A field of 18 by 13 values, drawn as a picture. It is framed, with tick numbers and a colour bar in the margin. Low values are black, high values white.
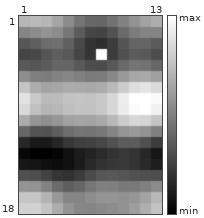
A single lone cell is far higher than the cells round it. Stripes running across repeat 2 times from top to bottom. The middle right is the ninth with the highest average.
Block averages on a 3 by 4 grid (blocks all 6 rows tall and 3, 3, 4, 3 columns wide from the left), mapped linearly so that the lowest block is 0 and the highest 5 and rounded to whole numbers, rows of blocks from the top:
2 1 1 2
3 3 4 5
1 0 1 1
